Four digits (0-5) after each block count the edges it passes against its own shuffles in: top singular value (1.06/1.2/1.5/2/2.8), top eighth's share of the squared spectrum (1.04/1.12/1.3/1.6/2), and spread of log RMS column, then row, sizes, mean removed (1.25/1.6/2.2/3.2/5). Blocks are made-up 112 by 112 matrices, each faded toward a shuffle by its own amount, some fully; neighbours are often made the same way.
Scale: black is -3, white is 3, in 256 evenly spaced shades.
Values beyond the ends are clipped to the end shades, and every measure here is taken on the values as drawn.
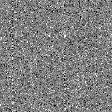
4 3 2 1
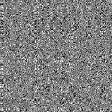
4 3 2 1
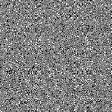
4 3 2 2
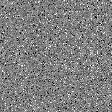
3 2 1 0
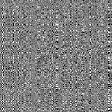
5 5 4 3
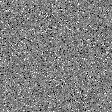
1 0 0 0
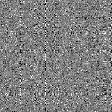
4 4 3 2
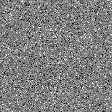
3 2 1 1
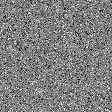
0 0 0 0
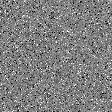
2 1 0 0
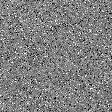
1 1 0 0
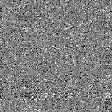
4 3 2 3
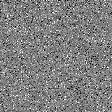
2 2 0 0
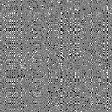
5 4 3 3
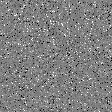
3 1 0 0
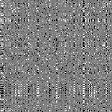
5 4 3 3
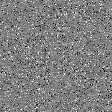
2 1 0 0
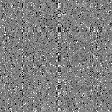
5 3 2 2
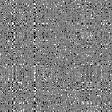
5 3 3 2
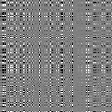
5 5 5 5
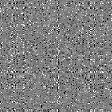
5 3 3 2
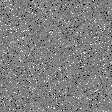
0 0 0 0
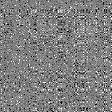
5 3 3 3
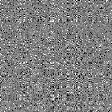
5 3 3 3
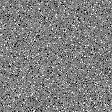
2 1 0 0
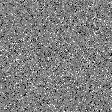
3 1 0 0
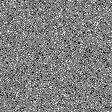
2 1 0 0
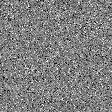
0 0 0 0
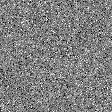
1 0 0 0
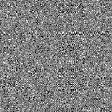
4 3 2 2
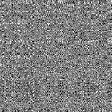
4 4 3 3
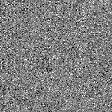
3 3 1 1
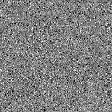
3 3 1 1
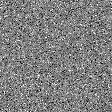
0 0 0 0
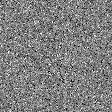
1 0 0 0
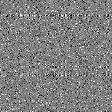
4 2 1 1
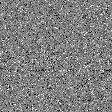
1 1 0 2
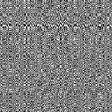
5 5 4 4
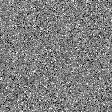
3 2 0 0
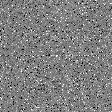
3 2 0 1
